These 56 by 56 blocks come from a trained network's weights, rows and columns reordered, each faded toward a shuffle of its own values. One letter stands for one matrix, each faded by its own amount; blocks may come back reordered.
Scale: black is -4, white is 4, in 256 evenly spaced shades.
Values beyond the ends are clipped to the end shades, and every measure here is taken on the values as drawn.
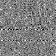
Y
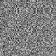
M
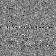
Y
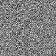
M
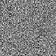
M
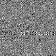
Y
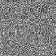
M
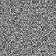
M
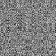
M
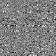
Y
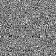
Y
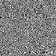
Y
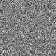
M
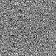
Y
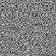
M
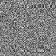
M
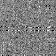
Y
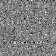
Y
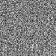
M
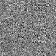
Y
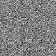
Y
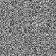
M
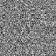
M
